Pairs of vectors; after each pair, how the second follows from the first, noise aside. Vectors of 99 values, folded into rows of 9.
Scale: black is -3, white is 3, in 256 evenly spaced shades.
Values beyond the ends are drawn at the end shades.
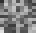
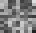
reversed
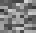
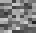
reversed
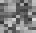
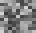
reversed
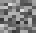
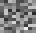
reversed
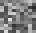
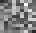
wrapped around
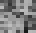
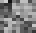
reversed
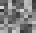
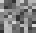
reversed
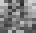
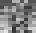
reversed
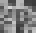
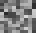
wrapped around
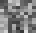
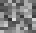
wrapped around
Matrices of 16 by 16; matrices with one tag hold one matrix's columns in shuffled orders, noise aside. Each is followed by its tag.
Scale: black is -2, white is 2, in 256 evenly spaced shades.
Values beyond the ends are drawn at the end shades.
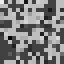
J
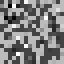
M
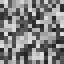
M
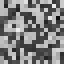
M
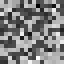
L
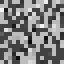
M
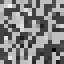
M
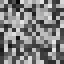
J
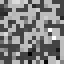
J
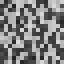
M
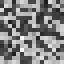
L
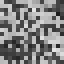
J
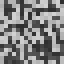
J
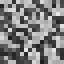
M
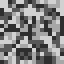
M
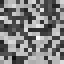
L
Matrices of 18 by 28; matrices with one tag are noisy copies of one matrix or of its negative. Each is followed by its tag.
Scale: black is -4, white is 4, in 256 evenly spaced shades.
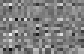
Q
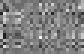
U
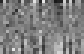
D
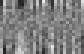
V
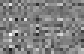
Q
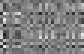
U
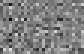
Q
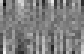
V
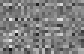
Q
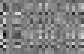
U
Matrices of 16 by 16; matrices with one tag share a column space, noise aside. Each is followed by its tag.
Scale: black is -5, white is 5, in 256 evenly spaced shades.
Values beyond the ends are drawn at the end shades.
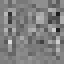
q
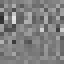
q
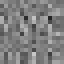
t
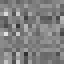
t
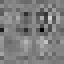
q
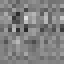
q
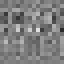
q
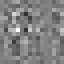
q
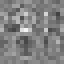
q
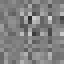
t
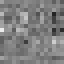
q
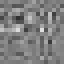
q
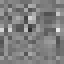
q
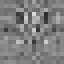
q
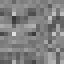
t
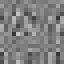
t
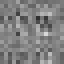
t
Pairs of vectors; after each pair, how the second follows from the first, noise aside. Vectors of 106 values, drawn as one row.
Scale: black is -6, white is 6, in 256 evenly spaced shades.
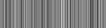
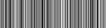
scaled up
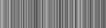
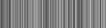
negated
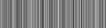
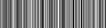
scaled up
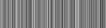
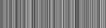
negated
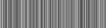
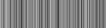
sign-scrambled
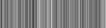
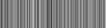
sign-scrambled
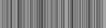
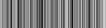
scaled up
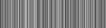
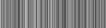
sign-scrambled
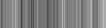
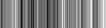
scaled up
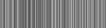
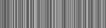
sign-scrambled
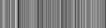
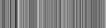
negated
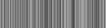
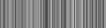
sign-scrambled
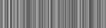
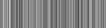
sign-scrambled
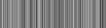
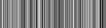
scaled up
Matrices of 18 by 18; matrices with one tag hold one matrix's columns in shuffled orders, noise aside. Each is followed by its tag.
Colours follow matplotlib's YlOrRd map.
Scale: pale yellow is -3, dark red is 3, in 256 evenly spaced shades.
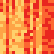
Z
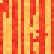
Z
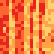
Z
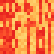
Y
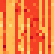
Z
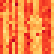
Z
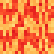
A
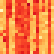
Z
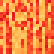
Y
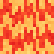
A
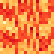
A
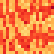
A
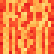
Y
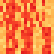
Y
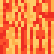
Y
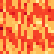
A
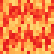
A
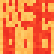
Y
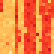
Z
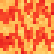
A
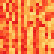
Y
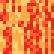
Y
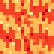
A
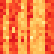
Z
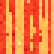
Z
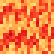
A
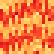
A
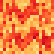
A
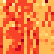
Y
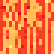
Y
